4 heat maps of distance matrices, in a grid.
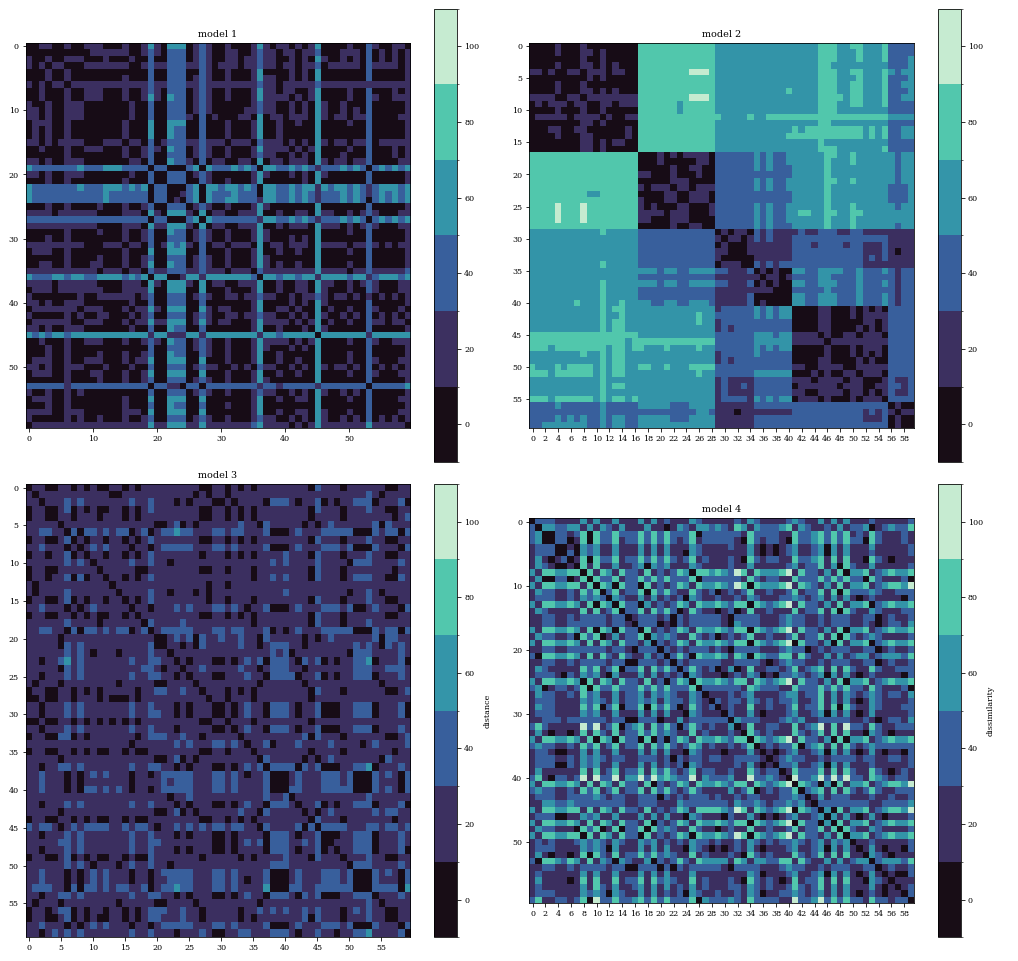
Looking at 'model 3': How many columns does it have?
60
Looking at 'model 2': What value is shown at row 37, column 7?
60
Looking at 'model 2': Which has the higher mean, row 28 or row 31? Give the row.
28
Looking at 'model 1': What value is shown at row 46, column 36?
60
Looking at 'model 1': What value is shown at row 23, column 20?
40
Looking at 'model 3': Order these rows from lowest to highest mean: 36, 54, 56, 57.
57, 36, 56, 54
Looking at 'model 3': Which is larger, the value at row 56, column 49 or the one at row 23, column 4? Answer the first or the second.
the second
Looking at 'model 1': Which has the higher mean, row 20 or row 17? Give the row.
20
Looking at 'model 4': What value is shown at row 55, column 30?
20
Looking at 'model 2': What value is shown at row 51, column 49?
20
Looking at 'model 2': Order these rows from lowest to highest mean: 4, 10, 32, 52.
32, 52, 10, 4
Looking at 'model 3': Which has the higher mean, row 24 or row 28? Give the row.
24
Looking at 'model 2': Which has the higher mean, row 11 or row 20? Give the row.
11
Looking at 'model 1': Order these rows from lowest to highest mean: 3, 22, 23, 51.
51, 3, 23, 22
